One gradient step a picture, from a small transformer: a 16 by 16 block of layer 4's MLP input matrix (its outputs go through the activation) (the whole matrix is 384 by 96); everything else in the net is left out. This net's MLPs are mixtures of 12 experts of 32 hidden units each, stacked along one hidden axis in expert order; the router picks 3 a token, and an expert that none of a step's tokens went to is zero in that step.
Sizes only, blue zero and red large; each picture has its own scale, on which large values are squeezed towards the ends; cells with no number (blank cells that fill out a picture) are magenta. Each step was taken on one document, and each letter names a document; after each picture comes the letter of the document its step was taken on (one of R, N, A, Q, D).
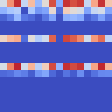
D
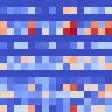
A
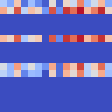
D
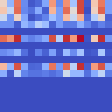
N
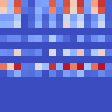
N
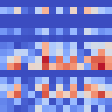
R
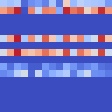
D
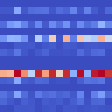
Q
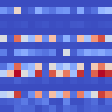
Q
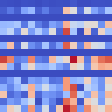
A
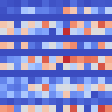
A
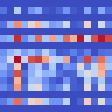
Q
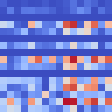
A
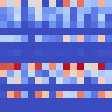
N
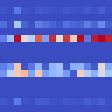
Q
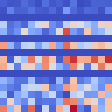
A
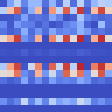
N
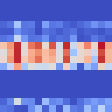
R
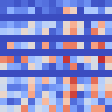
A
